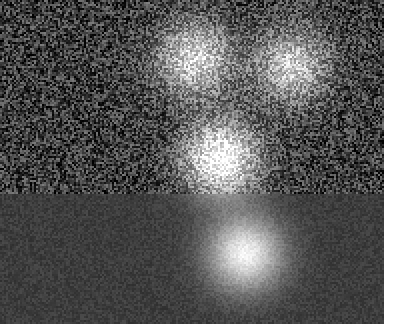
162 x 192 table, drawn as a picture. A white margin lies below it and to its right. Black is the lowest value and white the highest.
A horizontal seam about 60% of the way down splits the table, and the bottom part is calmer. The values are skewed, with a long tail toward high values. There are four bumps. The ninth with the highest average is the centre.
